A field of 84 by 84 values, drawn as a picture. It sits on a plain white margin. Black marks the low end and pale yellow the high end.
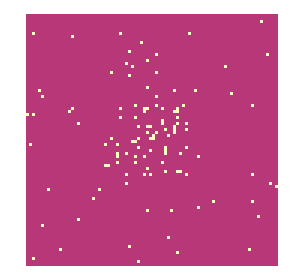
Roughest part: centre. Histogram: skewed, a long tail of high values. Odd patch: rougher, in the centre. Mirror symmetry: none.
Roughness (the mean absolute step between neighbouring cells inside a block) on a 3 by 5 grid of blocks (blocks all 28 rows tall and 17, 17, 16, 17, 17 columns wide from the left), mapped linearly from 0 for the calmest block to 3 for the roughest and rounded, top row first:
0 0 1 0 0 / 0 1 3 1 0 / 0 0 0 0 0
